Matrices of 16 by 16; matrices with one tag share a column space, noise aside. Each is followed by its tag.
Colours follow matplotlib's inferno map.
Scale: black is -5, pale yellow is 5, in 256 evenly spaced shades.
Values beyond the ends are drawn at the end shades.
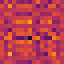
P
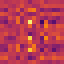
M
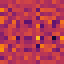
M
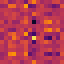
P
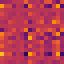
P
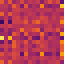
P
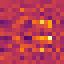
M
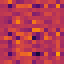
P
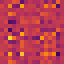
P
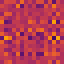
P
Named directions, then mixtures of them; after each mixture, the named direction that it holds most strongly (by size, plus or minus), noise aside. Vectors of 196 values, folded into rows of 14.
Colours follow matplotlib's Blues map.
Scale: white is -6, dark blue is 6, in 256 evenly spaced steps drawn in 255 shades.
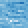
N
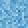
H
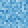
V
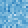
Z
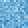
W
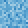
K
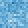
Z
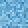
K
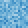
W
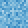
K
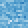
N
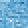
N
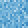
W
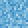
K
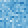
N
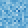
H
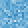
H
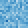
V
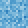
H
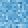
V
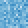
K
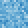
W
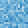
K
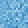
K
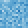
H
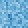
K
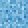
V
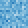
V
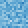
K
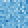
W
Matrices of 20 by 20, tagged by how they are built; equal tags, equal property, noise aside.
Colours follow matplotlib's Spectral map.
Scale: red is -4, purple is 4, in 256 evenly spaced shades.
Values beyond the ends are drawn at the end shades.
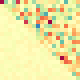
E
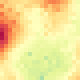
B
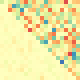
E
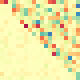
E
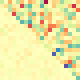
E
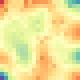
B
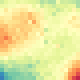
B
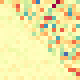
E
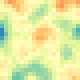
B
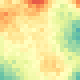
B
